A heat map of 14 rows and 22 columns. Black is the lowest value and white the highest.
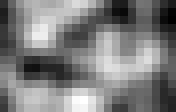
Ninth with the highest average: bottom middle. Ninth with the lowest average: top right. Odd rows or columns: none. Lone odd cells: none.
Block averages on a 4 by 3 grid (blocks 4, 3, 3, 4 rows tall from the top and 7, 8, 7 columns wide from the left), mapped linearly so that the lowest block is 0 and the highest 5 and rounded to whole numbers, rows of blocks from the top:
430 / 333 / 144 / 451
